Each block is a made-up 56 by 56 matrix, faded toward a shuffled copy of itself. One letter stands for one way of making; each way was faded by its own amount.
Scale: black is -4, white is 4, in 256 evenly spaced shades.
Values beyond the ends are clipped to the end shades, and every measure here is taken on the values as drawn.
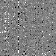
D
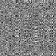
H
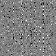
D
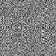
H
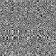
H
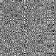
H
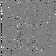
D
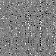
D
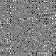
D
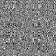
H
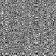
H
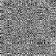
H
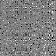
D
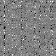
D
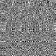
H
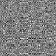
H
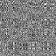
H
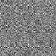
H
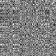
H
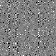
D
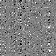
D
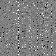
D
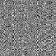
H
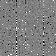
D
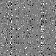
D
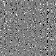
D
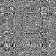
H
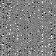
D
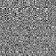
H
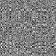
H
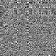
H
